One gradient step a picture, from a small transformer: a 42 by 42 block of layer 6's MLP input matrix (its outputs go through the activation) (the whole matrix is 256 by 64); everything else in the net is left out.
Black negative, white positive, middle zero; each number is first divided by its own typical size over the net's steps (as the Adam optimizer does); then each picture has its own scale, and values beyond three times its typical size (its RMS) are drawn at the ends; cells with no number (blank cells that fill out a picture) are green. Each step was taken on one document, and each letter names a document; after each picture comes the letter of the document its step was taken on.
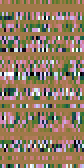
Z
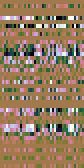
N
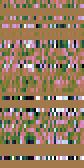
N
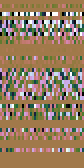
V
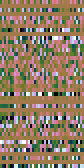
Z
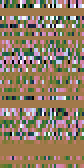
N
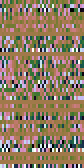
Z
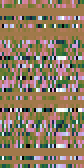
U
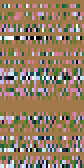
Z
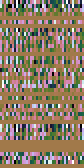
V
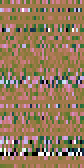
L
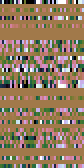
U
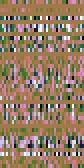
L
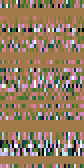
L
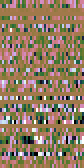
L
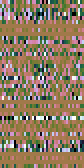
Z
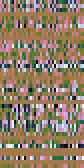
U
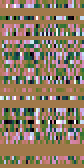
N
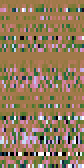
L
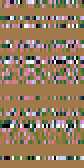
N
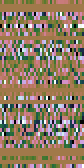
U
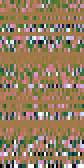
L
